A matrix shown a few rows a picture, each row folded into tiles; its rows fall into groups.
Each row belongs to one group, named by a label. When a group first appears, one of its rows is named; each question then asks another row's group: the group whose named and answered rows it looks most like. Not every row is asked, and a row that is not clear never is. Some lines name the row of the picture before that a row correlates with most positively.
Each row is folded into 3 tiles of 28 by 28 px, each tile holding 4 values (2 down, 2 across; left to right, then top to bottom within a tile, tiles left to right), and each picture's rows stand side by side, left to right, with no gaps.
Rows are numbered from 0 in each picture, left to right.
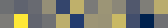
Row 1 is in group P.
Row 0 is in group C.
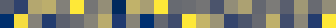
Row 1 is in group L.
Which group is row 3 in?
L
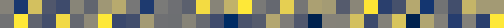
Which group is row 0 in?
C
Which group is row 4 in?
C
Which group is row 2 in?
P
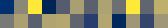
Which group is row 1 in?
L
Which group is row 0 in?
C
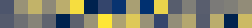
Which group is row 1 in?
C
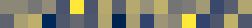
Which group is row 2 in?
C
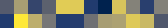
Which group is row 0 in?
P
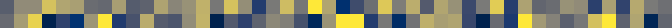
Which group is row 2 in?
P
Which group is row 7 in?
L
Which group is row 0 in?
P
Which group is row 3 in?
P
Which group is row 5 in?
P
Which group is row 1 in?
C
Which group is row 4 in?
L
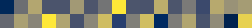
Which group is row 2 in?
L
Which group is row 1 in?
C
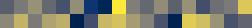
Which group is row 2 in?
P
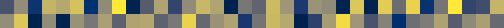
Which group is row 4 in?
L
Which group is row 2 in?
C
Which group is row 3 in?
P
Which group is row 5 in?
C
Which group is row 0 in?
L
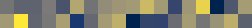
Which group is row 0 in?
C
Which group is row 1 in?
P
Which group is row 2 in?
C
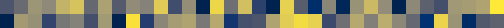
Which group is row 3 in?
C
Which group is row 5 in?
P
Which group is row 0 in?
P
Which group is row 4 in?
C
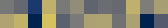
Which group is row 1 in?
L
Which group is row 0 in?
L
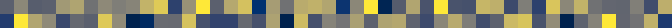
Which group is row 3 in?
L
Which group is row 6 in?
L
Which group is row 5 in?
P
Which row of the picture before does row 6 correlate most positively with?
1
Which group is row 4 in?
C
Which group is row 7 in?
C
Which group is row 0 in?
P
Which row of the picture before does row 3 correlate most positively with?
0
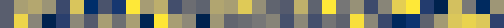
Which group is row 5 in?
C
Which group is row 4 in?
P
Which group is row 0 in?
P
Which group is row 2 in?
L
